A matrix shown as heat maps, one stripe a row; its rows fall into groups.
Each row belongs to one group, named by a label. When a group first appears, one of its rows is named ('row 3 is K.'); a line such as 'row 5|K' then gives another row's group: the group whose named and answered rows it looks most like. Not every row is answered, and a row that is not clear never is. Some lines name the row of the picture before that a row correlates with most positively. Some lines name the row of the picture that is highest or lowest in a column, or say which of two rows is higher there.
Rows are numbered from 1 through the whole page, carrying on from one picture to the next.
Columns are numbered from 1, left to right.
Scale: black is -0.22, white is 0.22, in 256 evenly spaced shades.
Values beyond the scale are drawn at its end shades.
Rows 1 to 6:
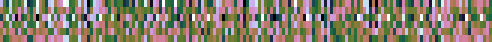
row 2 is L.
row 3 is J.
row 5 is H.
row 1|L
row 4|L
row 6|L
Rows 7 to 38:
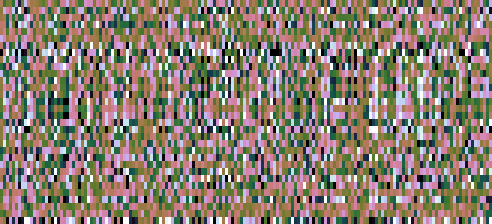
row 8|H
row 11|H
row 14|J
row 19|H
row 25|H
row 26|H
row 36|H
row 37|L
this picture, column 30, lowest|25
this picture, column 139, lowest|35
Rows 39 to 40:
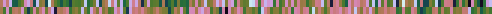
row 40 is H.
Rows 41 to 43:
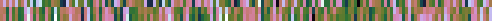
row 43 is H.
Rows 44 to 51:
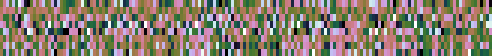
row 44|H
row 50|J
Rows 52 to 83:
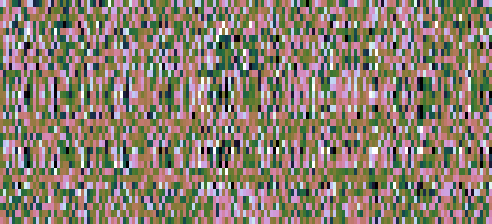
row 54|H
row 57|J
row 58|H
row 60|J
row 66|H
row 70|H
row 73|H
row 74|H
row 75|H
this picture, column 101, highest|78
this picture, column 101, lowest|73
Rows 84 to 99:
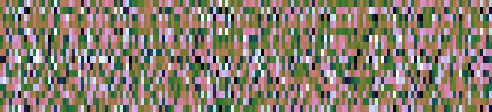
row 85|H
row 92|L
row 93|H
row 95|J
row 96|L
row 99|H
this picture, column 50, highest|94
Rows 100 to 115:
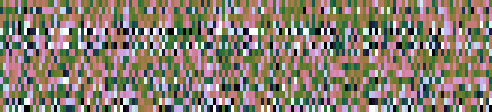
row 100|H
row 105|L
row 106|L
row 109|J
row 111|L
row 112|J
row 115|H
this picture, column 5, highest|115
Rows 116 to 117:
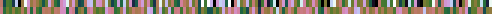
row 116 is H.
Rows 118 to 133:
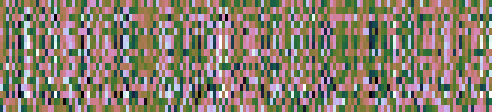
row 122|L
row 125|L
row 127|J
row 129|L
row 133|J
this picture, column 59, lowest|133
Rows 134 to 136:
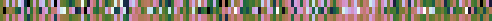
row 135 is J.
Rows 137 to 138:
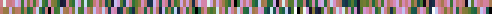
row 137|J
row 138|L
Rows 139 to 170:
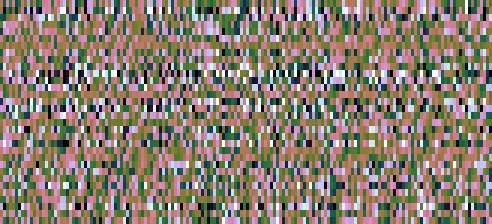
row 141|L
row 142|J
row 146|J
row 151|L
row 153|J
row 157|H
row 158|J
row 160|J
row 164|H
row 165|L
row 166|H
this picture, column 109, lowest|165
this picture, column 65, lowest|154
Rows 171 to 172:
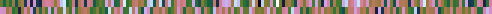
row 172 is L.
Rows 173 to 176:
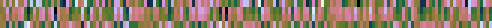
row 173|J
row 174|H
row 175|H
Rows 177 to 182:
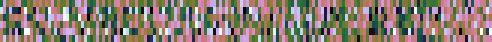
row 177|J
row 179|L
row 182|J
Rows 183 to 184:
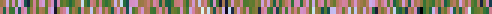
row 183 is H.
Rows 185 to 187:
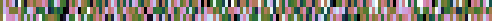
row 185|H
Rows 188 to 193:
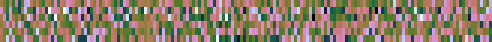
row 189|L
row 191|H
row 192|L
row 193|J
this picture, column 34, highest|193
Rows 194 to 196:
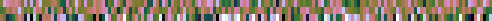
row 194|J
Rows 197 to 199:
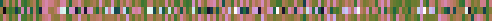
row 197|J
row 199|J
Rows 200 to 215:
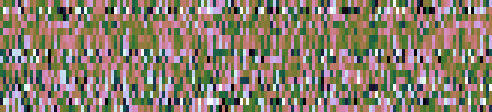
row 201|J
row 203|L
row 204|J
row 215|H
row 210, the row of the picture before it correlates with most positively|198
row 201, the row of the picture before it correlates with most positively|199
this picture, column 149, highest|214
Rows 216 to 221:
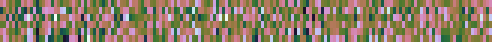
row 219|J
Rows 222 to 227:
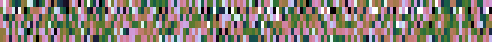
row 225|J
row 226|H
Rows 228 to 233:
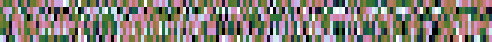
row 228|L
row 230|H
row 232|L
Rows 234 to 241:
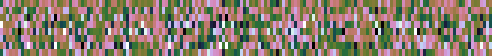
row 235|L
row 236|H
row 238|L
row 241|J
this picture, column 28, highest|236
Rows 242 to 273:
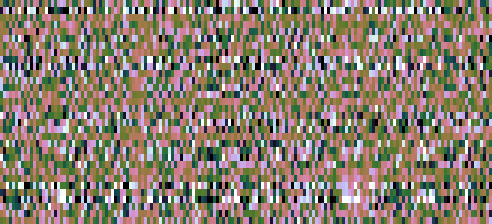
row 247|H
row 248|L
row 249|H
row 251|J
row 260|L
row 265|J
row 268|H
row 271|L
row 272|H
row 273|L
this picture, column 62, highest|243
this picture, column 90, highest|268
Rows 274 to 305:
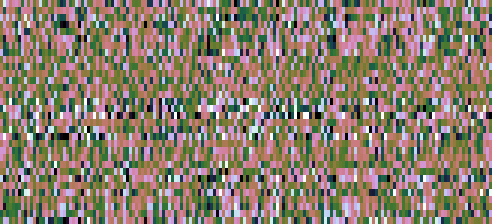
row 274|J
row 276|J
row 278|H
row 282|J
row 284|H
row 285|L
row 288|L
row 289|J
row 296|L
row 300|H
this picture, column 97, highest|277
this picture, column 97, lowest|290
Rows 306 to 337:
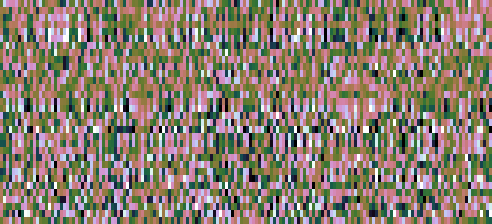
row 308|L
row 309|L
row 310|L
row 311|L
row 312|J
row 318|H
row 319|J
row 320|H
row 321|H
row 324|L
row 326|L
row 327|L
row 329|H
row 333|H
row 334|J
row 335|L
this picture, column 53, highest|312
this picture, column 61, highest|321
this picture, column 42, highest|336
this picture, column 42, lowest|321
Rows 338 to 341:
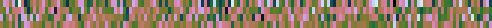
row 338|H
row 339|H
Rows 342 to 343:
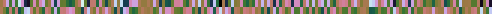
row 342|H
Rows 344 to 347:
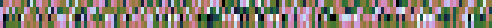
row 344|J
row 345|J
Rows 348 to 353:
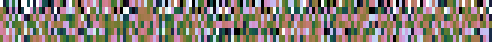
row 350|H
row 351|L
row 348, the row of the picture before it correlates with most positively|346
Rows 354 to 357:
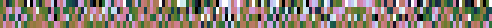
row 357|H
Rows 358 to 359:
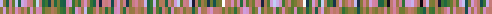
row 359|J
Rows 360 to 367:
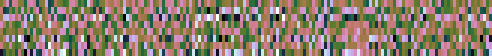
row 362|J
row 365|H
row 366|L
